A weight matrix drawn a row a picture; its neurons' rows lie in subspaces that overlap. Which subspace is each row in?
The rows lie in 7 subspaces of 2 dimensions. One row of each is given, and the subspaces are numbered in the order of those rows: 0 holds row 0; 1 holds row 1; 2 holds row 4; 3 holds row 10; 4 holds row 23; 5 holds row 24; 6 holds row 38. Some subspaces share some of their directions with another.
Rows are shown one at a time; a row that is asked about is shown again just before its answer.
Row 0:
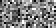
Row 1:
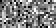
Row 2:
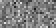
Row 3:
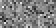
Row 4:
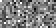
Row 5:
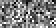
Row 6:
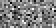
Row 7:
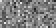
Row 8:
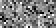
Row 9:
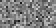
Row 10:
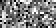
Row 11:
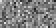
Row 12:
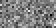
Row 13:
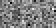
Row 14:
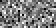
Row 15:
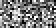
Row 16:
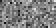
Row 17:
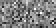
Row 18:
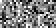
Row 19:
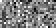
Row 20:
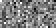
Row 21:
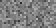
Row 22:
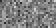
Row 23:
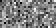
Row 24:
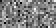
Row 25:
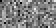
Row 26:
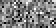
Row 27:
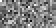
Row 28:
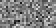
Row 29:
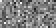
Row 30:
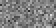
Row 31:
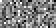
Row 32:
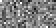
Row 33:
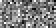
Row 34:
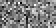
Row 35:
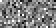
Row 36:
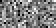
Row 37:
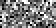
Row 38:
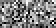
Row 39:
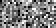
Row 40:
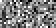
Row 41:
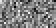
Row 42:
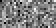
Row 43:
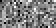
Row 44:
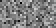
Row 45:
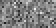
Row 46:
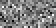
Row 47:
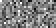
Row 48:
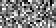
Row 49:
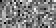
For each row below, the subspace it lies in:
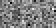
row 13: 0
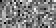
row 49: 5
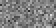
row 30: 4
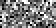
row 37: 3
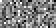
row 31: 3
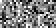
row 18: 1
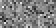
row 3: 1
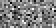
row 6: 0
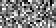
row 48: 3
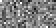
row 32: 4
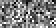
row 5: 6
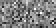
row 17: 6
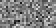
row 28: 2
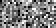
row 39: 0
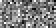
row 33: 0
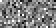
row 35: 1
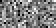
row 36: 4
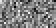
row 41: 2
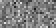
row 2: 6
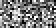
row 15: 0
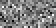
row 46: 1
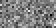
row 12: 4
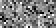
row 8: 1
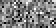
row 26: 6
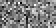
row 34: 5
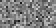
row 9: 2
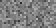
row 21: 2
